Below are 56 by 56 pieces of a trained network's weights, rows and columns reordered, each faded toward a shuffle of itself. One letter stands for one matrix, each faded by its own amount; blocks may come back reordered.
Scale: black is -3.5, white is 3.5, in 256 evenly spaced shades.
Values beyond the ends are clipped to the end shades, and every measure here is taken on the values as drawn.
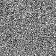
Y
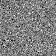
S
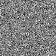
S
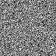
Y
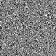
S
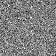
Y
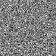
S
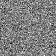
Y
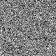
S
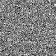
Y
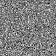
Y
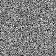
Y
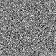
S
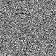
S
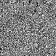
S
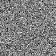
Y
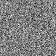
S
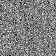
Y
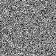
S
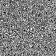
Y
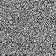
Y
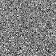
S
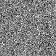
S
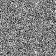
Y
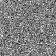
Y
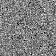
S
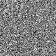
Y
